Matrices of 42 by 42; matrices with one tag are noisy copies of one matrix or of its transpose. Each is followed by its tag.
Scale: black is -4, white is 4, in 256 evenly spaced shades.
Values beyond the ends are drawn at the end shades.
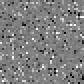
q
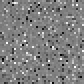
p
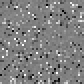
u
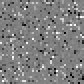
q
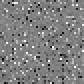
p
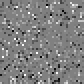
u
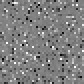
p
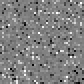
q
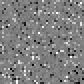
q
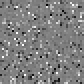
u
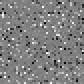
p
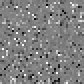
u
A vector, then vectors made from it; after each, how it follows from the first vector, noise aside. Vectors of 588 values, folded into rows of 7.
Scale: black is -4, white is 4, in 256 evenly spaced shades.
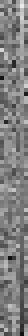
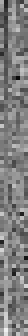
reversed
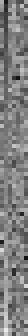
reversed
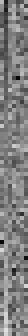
reversed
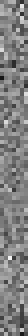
sign-scrambled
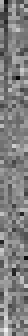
reversed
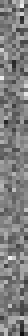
sign-scrambled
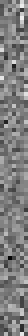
sign-scrambled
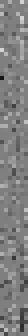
partly zeroed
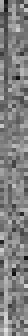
reversed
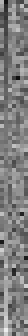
reversed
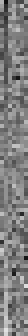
reversed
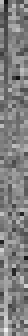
reversed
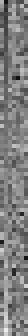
reversed
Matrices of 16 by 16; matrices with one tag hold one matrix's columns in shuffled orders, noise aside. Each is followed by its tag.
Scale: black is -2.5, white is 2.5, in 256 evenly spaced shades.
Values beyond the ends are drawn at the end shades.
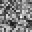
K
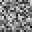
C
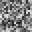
K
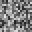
K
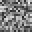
C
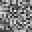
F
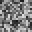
K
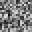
K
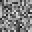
F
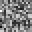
K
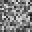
C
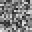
K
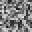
K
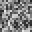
K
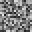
F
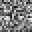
C
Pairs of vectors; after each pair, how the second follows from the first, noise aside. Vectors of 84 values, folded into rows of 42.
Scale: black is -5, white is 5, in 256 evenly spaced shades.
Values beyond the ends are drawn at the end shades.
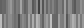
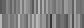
sign-scrambled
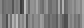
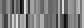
scaled up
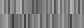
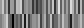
scaled up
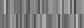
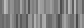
sign-scrambled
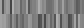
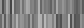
sign-scrambled
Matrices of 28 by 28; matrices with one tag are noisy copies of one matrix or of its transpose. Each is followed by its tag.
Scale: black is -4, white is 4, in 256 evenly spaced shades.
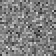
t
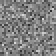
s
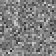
s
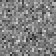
t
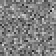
s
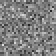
s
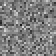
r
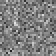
s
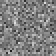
s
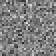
r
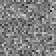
s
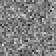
s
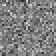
r
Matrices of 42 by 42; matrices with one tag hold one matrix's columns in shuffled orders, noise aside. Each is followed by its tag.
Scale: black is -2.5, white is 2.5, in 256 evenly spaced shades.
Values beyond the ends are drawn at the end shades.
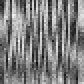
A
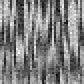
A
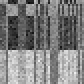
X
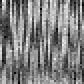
A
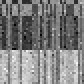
X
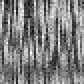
A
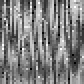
A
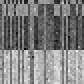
X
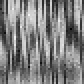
A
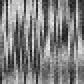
A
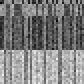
X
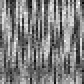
A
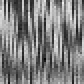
A
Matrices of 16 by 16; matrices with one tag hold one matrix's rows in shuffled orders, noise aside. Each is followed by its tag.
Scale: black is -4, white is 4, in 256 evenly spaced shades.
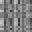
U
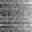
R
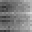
R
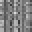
U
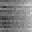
R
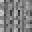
U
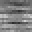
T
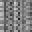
U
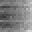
R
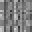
U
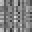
U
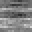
T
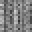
U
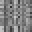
U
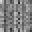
U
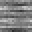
T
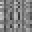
U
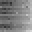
R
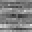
T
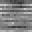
T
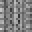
U
